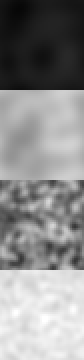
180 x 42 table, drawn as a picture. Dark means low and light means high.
It is made of 4 by 1 panels. Panel 1,1: very low, smooth, faint in contrast. Panel 2,1: high, smooth. Panel 3,1: middling, blotchy, strong in contrast. Panel 4,1: very high, blotchy, faint in contrast.
